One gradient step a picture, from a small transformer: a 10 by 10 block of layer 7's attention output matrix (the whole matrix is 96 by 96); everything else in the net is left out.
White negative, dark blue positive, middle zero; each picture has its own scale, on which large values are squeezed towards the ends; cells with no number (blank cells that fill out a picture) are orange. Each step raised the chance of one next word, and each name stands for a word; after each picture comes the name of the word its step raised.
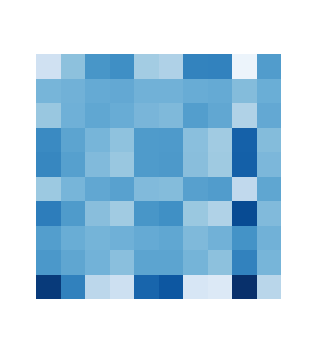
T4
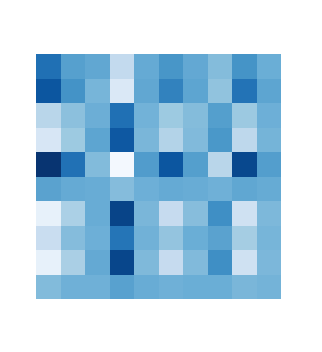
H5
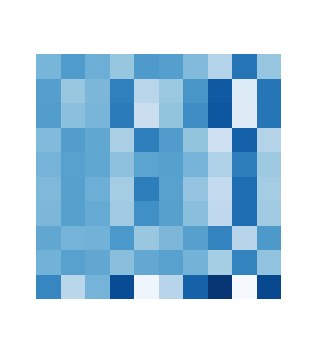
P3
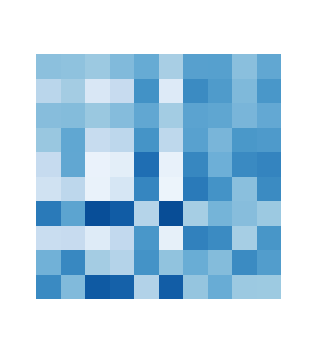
T4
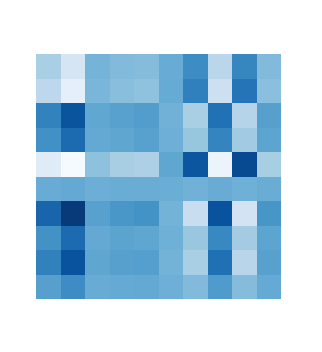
H5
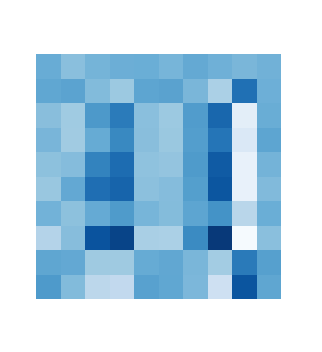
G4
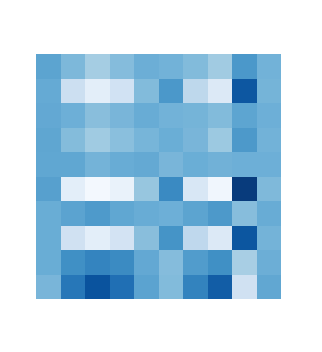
T4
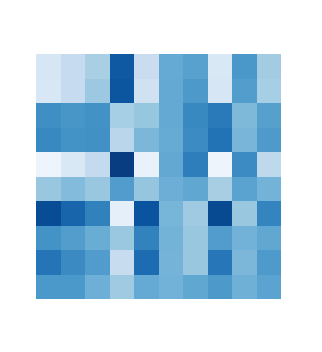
H5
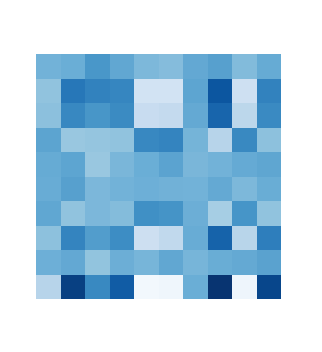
P3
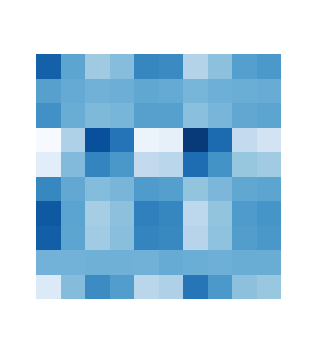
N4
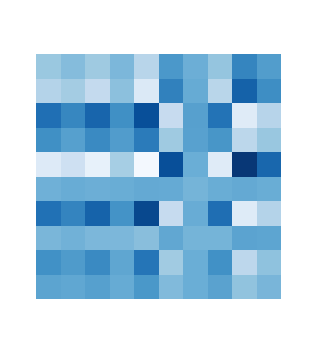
H5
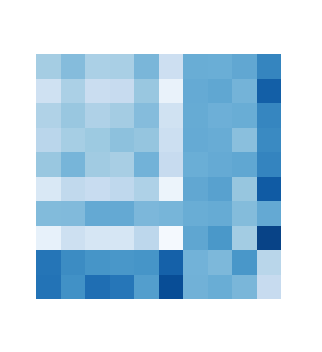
T4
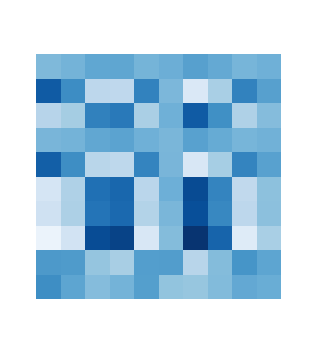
G4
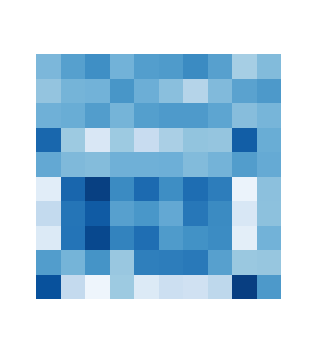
T4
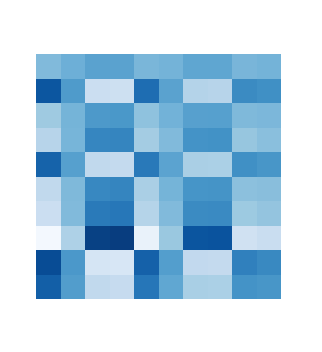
G4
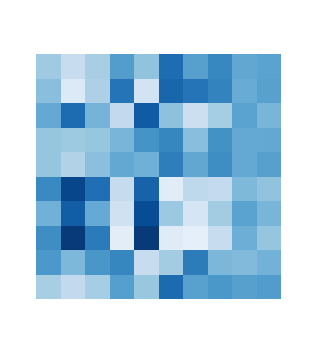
G4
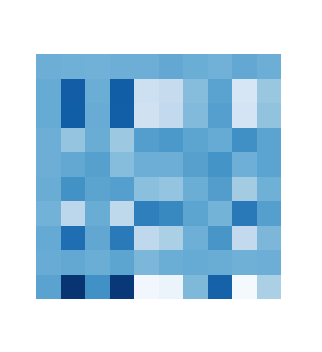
P3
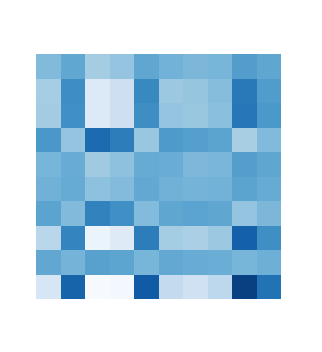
P3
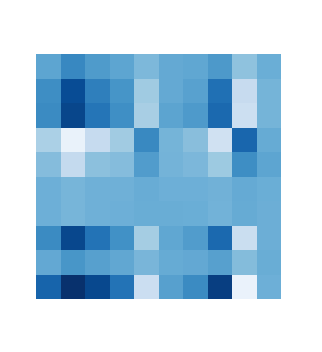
P3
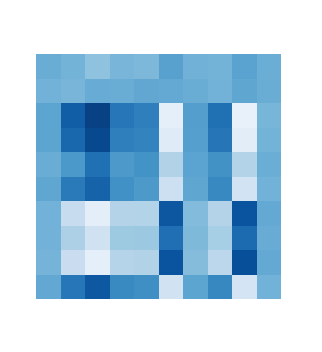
N4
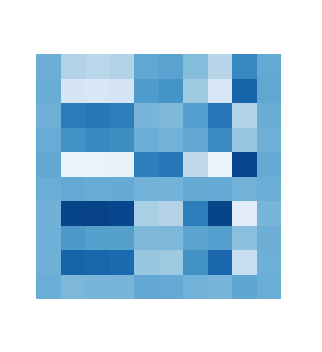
H5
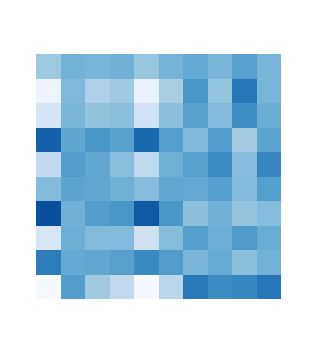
P3
